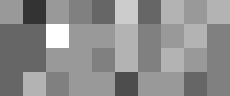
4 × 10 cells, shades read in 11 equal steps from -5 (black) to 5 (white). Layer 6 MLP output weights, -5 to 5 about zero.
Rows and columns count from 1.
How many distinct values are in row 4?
5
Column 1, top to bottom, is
1 -1 -1 -1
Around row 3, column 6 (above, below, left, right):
2 -2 0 0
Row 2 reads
-1 -1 5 1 1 2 0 1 2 0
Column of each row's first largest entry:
6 3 6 2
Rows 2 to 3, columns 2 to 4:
-1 5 1 / -1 1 1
